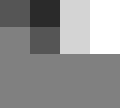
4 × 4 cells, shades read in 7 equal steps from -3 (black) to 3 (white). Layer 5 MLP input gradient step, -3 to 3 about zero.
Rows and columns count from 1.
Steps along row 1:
down up up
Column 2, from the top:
-2 -1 0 0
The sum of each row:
2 4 0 0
